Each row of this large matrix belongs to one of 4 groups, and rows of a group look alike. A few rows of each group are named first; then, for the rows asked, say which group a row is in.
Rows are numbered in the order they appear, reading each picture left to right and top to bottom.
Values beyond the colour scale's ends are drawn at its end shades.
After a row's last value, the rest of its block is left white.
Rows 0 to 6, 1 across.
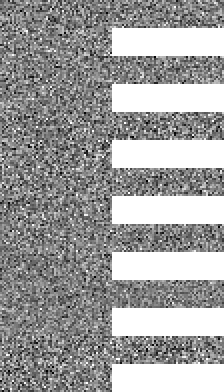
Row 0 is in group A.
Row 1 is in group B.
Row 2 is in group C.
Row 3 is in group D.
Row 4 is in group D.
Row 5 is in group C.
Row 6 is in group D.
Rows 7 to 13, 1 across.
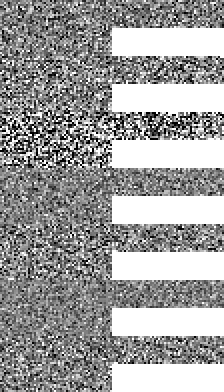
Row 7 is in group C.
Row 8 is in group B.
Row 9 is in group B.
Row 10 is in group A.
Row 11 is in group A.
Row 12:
C
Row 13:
A
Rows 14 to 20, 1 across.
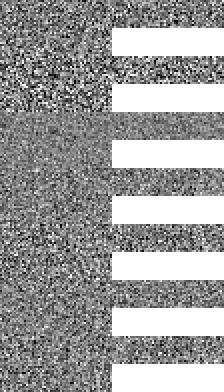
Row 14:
C
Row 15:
A
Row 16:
A
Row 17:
B
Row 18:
D
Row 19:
C
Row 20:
D
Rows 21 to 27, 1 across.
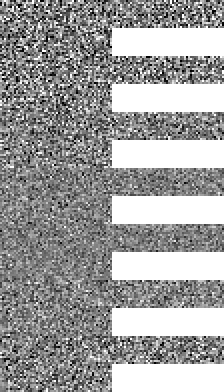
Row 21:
D
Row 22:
B
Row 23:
A
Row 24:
A
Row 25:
C
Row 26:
B
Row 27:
B
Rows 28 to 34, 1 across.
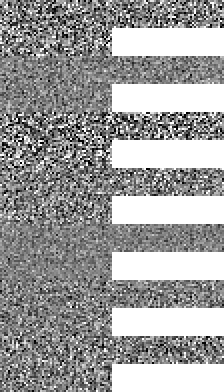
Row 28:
C
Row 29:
B
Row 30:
C
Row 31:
B
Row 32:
D
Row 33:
C
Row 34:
D
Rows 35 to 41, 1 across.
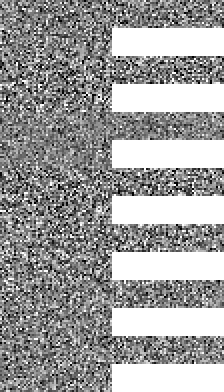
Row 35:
C
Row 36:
C
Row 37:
C
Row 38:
C
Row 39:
A
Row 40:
D
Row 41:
B
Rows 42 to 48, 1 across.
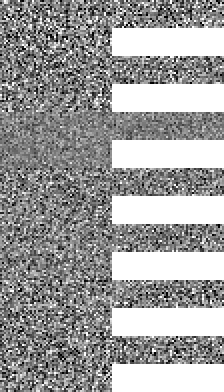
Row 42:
D
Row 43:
C
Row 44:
D
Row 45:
C
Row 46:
D
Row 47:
D
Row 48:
C
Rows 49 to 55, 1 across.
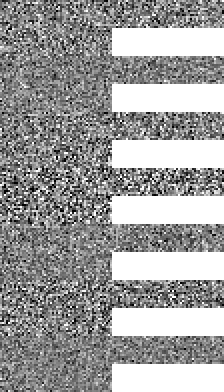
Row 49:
B
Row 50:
A
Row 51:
B
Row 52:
B
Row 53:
D
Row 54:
C
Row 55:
C
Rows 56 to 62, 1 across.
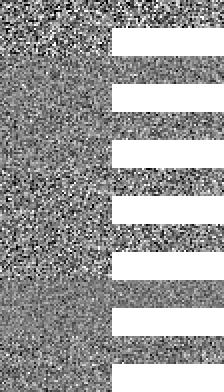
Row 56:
B
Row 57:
A
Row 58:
B
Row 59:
B
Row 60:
B
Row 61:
C
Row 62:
D
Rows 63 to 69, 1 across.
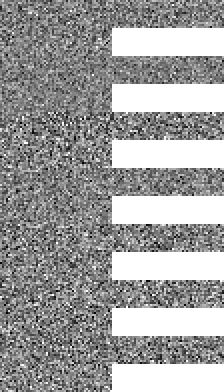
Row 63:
C
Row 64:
C
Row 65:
A
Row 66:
B
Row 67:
B
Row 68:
B
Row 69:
A
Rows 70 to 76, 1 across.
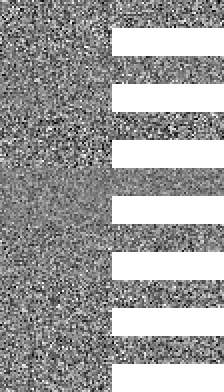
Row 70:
D
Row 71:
B
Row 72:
C
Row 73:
A
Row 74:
B
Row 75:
A
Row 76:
A
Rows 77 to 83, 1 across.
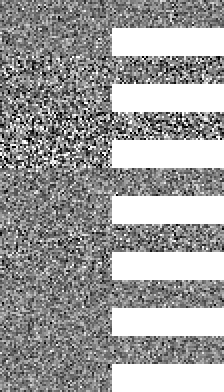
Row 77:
C
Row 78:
D
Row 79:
A
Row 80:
B
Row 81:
C
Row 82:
A
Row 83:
B
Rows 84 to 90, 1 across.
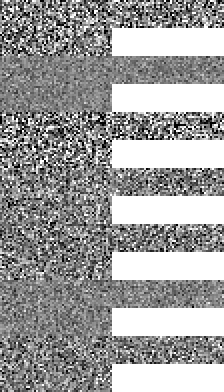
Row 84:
D
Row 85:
D
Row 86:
C
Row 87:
D
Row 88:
C
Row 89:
B
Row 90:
C
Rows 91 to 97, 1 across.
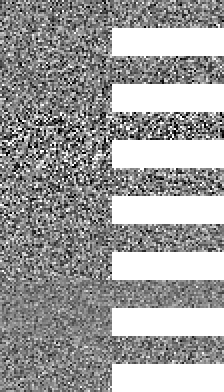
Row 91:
A
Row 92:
C
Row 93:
C
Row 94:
A
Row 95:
A
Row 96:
B
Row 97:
B
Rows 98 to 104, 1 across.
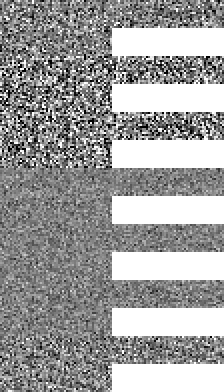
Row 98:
D
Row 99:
D
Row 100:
D
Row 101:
D
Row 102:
A
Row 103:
A
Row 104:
A
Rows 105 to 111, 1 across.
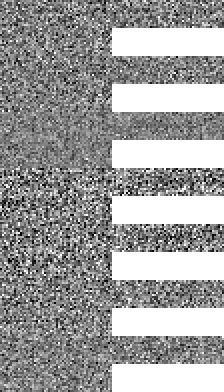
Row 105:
C
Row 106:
C
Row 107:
D
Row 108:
D
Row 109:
D
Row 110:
B
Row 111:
B
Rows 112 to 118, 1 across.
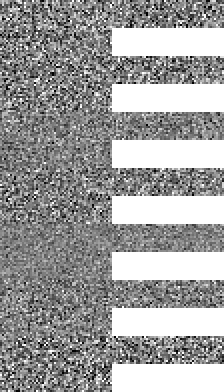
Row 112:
D
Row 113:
B
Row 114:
D
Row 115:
B
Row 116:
B
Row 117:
A
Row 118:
C
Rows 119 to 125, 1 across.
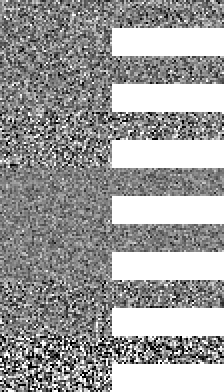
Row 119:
D
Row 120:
C
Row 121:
B
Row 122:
A
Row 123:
A
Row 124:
C
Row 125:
A
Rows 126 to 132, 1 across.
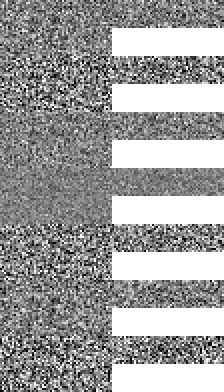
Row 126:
A
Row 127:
A
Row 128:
A
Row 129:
A
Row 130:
A
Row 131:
A
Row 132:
D
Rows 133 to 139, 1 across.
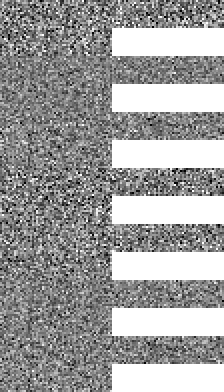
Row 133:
D
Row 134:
C
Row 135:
A
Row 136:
C
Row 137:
D
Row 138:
A
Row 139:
A
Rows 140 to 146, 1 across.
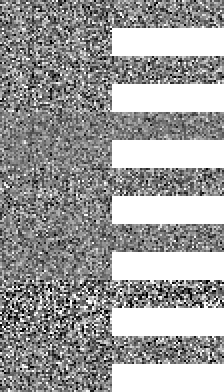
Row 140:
A
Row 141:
A
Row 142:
A
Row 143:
D
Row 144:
C
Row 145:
D
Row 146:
A
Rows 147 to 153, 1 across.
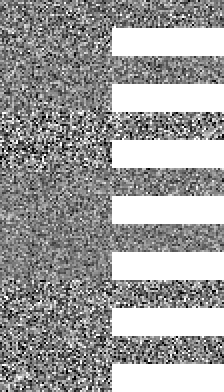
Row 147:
C
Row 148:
A
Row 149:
D
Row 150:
B
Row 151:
A
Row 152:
D
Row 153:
C
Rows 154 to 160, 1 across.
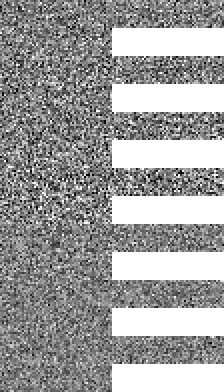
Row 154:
C
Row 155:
D
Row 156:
A
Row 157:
A
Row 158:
A
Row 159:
B
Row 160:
D
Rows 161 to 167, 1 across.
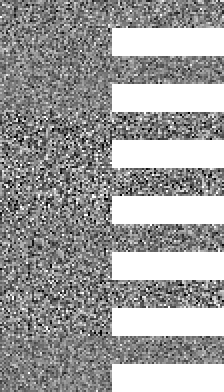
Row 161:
B
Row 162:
A
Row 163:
C
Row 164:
D
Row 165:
A
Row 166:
A
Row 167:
D
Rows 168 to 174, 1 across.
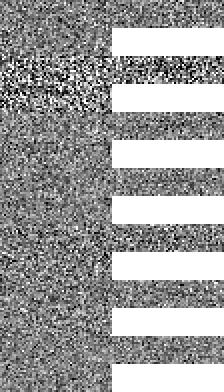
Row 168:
C
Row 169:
D
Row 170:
D
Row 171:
D
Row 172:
C
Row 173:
A
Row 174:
B
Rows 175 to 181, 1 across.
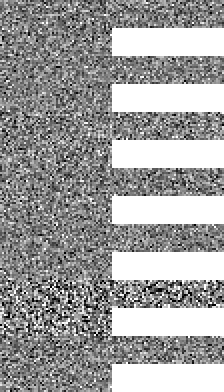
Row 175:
C
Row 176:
B
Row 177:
B
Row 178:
A
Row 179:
A
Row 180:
A
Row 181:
B
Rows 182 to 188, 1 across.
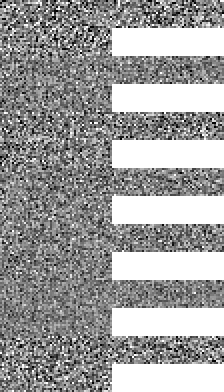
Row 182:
B
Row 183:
D
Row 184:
D
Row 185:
A
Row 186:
D
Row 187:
D
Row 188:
A
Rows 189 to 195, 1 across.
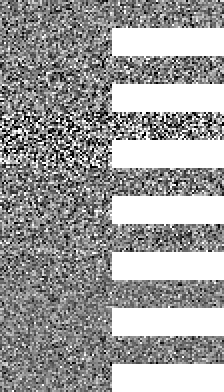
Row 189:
B
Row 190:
C
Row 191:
B
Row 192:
C
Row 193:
D
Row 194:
A
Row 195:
C
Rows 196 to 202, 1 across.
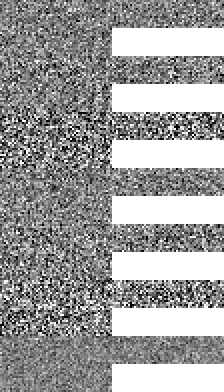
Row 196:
C
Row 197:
C
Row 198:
C
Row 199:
A
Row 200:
D
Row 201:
D
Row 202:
B
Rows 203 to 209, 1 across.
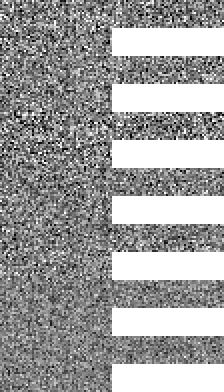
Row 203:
D
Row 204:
D
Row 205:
D
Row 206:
C
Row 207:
B
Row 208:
A
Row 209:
D
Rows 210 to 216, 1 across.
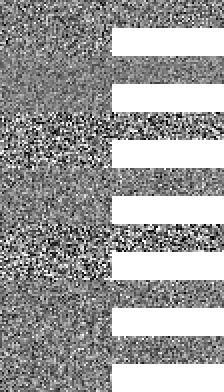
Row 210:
C
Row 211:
C
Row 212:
A
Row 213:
D
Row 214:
A
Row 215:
C
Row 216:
D
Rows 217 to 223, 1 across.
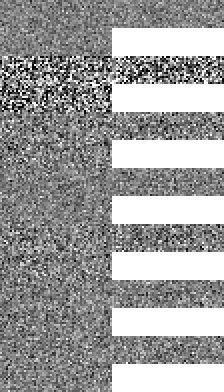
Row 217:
A
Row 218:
D
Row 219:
D
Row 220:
C
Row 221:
D
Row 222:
D
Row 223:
B
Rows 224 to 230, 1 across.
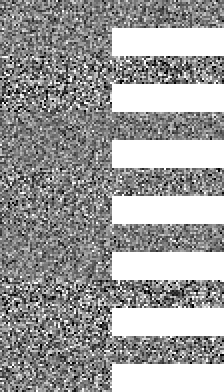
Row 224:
A
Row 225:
D
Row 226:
C
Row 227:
D
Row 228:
C
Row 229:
B
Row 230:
C
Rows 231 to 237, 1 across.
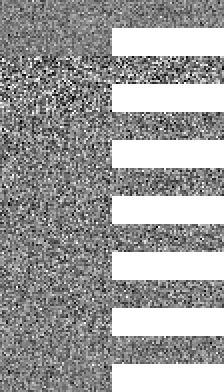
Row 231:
D
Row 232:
B
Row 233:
D
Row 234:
D
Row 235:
A
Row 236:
C
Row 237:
D
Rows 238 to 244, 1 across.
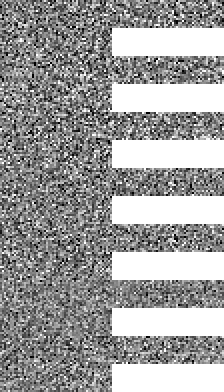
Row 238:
C
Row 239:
A
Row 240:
B
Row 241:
C
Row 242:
C
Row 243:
D
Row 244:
B
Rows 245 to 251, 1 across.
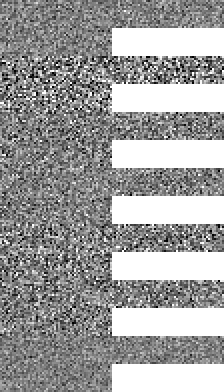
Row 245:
B
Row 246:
B
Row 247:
C
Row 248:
D
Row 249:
D
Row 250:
B
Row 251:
B
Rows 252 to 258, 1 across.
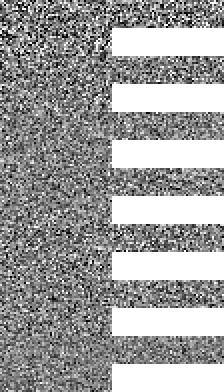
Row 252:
C
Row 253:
C
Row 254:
B
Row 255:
A
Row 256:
B
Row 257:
A
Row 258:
A
